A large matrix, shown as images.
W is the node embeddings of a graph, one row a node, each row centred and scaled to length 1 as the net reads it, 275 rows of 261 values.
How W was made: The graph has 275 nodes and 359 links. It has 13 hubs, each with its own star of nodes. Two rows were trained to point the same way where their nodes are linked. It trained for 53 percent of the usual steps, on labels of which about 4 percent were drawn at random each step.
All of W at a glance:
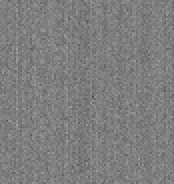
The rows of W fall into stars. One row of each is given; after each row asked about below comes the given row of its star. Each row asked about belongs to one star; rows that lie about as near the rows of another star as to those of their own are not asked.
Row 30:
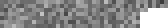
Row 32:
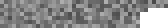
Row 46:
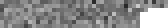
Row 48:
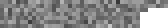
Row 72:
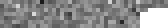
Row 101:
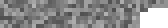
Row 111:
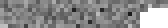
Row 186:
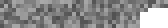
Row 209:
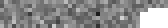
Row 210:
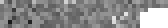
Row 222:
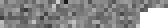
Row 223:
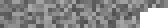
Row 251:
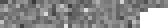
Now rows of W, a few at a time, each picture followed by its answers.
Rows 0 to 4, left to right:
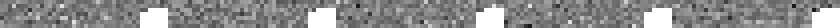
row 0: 251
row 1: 111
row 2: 101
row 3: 111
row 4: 101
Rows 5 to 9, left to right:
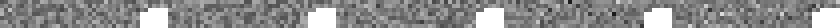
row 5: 30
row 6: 209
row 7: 32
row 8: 222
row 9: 30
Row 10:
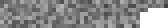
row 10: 251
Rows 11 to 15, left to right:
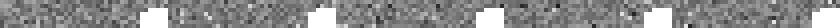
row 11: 111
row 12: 48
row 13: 111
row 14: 101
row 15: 72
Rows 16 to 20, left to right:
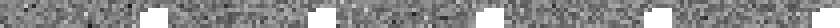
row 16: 111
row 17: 101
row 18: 209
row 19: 210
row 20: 210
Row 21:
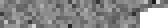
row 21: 223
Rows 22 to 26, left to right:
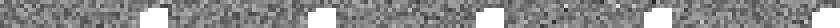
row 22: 186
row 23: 72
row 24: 222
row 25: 223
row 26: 46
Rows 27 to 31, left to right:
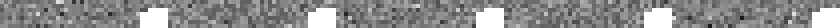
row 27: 222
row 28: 186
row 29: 32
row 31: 32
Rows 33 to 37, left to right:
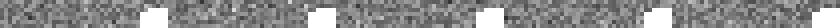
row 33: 48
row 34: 251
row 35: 30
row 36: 101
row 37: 32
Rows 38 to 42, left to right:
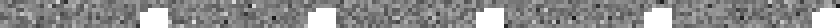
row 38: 222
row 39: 209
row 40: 111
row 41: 46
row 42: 46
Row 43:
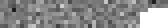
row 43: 223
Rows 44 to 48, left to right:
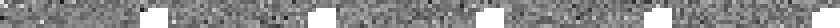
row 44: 101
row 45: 46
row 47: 251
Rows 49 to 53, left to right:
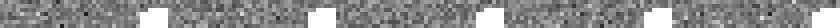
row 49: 222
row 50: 30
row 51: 48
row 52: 209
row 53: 209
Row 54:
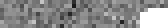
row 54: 222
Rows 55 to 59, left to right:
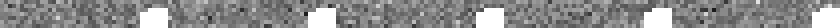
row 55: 222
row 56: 186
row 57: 111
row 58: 48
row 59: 101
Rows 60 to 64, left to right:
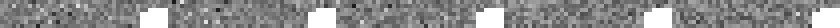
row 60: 251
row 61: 223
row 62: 101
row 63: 209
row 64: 32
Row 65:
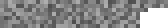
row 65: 111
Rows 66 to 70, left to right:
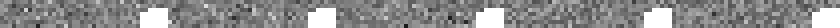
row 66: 251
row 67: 251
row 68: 32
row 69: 251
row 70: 72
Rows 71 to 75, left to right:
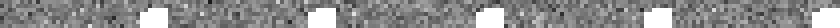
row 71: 186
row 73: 72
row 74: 30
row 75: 251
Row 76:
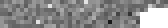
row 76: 48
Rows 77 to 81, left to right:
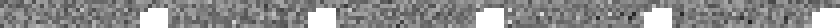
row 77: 30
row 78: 32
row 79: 222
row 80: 48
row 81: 32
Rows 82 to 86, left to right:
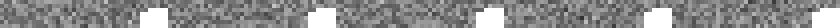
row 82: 186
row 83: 101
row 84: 101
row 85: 72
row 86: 223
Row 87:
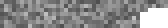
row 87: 223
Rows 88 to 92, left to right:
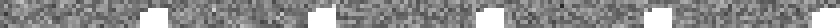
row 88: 186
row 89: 46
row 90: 222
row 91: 48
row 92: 223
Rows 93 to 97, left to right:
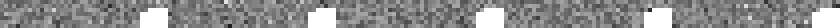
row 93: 72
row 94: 223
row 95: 46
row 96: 30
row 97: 46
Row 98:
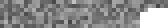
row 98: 48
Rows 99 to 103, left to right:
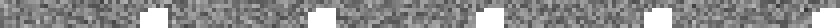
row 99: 32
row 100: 46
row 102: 30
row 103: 32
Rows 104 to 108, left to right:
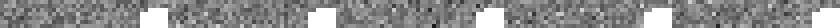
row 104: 210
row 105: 251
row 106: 186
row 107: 209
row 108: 186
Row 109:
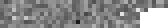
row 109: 32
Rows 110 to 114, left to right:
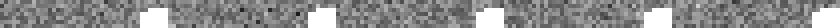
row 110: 222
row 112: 222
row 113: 101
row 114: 111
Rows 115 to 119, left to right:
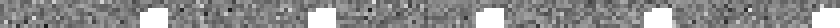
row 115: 72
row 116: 30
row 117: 222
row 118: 46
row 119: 111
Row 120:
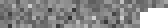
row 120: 32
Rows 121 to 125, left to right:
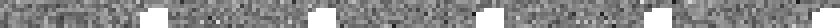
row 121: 209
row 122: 222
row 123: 48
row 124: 72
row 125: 186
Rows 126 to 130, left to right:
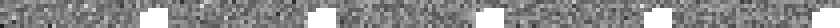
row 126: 209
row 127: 222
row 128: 209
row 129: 251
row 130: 223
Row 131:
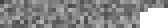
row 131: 48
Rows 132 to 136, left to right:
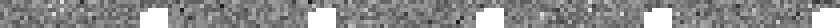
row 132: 48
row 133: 210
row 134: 72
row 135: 210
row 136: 30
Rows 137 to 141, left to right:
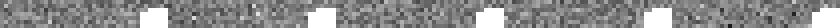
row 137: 30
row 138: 48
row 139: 223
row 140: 209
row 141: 32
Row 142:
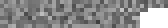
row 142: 32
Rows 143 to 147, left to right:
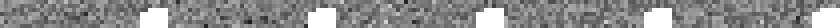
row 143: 251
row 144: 32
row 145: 223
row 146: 72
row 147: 72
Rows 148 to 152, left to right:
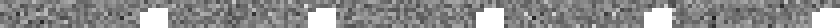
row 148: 251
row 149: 251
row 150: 46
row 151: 30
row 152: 186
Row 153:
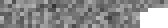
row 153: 209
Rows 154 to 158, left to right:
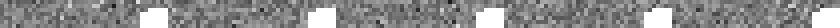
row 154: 72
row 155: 101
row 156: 186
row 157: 186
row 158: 111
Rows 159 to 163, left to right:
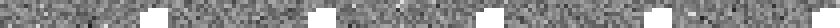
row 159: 111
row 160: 111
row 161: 251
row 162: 30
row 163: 30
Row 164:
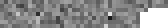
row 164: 30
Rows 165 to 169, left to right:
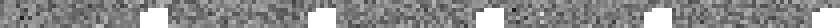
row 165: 210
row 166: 72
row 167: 251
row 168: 48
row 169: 101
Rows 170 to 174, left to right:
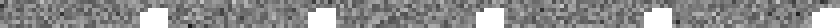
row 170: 222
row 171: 251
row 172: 210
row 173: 32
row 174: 209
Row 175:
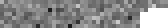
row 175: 32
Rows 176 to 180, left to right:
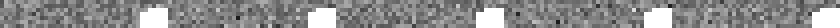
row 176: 209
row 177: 46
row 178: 111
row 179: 46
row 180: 72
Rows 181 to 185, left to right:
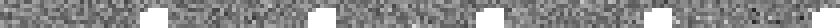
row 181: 222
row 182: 222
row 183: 72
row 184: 72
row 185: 32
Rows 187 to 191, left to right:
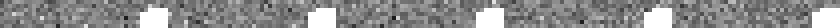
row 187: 48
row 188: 223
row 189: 72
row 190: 32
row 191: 223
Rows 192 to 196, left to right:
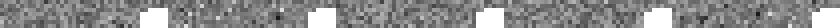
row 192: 251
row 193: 30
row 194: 223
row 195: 209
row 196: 210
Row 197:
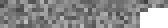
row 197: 251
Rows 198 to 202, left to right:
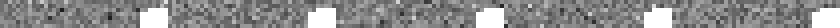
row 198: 30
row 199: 32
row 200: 46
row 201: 111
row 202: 46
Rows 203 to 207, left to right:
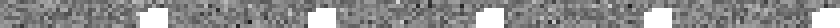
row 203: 222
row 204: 32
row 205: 46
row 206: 46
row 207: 46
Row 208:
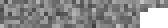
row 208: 222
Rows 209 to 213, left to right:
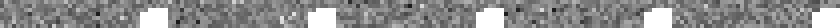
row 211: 222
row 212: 223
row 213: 32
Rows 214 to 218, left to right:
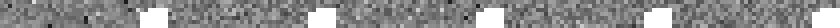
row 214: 210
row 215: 32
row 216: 186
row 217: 251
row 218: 48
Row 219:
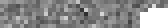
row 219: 251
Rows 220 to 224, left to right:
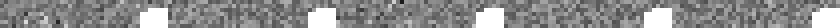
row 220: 209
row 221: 46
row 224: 251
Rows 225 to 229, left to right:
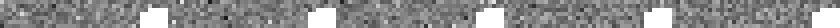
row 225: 111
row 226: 72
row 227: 223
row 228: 210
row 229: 111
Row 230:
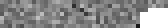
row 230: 32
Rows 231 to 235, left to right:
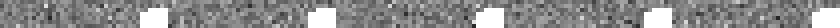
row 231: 30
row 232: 209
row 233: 222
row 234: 46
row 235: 209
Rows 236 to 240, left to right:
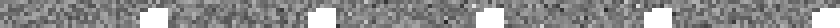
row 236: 251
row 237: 186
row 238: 46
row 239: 111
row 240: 251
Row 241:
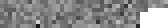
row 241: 32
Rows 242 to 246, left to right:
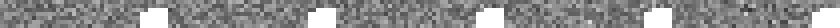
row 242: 210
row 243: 101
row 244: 223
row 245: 46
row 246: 223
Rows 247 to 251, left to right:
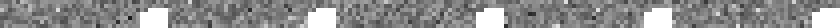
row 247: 186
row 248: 186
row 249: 111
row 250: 209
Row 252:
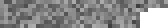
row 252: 210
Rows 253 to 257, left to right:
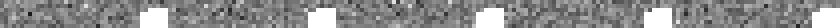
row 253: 209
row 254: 251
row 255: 222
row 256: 210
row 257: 46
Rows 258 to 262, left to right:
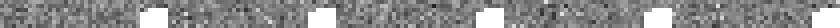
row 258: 222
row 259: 223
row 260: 46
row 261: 30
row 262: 30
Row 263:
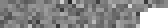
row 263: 223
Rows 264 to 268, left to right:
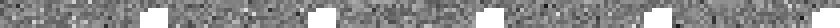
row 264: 101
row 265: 111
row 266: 186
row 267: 48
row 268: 186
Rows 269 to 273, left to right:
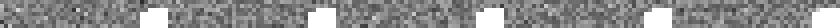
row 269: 111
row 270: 46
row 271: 210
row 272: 46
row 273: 209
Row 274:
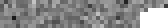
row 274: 210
